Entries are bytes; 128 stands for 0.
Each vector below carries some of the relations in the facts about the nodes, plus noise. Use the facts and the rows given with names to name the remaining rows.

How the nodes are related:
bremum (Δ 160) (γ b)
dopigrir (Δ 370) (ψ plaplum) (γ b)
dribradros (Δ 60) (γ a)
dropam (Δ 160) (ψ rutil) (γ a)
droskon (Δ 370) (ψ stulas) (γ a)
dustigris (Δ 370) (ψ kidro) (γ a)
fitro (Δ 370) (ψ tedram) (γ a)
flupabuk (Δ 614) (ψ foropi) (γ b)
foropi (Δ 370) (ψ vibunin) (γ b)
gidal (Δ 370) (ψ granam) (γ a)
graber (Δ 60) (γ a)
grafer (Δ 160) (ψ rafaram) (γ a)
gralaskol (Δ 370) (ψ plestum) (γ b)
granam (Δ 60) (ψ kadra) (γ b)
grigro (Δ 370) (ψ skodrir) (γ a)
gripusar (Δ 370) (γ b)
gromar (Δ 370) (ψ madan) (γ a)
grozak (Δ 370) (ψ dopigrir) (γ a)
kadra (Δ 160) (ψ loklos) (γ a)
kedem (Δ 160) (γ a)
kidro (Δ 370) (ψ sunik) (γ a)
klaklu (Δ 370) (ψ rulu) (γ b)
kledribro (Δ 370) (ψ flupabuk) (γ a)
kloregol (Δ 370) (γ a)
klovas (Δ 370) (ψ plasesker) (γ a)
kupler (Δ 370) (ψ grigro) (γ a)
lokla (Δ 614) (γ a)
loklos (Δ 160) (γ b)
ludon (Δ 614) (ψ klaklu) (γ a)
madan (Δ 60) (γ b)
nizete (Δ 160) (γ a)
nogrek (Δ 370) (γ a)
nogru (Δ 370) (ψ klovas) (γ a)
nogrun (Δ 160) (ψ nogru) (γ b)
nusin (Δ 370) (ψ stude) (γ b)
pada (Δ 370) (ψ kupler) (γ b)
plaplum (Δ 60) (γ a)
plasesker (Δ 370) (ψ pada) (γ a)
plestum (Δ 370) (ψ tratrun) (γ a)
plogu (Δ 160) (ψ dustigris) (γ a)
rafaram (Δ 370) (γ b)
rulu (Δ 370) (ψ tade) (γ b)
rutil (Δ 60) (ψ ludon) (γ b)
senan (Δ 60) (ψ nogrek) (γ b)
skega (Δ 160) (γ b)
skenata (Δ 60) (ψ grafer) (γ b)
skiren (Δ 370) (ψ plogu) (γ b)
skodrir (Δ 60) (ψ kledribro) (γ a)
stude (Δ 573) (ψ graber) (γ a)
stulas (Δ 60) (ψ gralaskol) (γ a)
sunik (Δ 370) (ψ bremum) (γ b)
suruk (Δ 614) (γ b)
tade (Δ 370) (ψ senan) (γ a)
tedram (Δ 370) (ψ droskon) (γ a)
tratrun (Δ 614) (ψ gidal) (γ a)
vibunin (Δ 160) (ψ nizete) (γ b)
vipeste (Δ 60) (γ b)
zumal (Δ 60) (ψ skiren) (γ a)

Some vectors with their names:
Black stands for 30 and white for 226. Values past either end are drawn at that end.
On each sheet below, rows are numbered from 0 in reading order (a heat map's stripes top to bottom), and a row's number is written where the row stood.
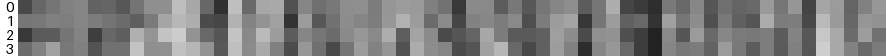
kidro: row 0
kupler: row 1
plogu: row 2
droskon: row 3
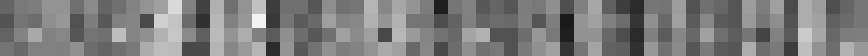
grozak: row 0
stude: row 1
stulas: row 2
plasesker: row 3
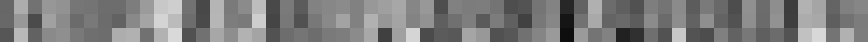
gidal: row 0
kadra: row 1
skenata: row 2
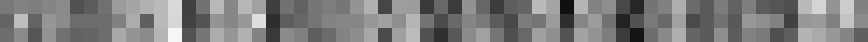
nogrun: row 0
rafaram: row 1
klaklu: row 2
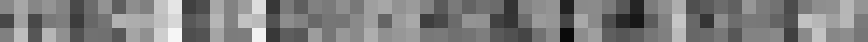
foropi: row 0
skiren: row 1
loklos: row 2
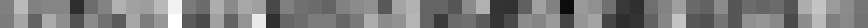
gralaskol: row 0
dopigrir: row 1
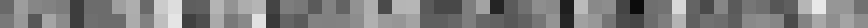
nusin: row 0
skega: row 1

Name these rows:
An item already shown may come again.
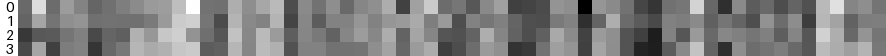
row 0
granam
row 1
gidal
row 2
plogu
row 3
skiren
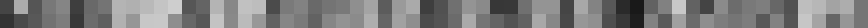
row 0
skiren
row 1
plogu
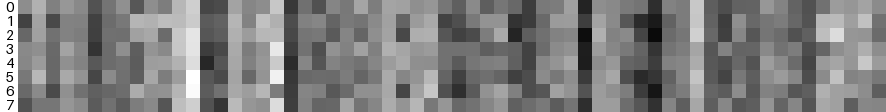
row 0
flupabuk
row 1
skiren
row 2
nusin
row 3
vibunin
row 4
pada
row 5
dopigrir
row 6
klaklu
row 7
graber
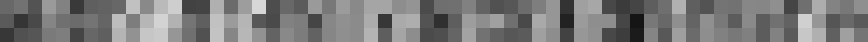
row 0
bremum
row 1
dropam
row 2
plogu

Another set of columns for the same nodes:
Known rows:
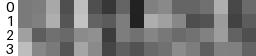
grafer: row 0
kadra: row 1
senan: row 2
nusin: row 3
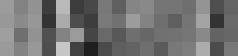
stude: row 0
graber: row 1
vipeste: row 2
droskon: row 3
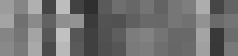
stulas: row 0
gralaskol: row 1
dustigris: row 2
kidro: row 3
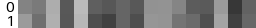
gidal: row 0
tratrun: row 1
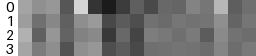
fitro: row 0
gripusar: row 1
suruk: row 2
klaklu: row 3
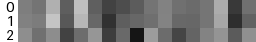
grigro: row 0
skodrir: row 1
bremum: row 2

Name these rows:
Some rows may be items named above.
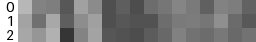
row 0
nusin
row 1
skenata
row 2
rutil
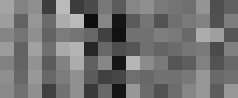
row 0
stude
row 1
vibunin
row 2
nogrun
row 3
foropi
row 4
loklos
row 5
pada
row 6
bremum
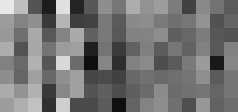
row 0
gromar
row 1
stude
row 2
granam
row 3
flupabuk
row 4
nizete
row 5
dopigrir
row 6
rutil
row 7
dropam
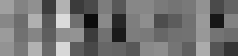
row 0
stude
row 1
nizete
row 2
skega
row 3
zumal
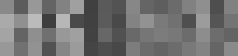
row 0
rafaram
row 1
ludon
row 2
skiren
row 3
sunik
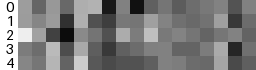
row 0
vibunin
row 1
graber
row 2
madan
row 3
plaplum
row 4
grozak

